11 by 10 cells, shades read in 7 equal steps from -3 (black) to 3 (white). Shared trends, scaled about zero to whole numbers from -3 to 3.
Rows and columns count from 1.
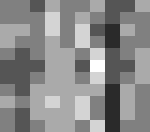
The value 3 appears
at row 6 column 7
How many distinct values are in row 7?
4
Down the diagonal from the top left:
0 0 0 1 1 -1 2 -2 1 0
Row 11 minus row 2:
0 -1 0 -1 1 -1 2 -1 0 0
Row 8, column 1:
0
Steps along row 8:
down up same same same same down up down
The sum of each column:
1 -5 1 14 7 9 10 -17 2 4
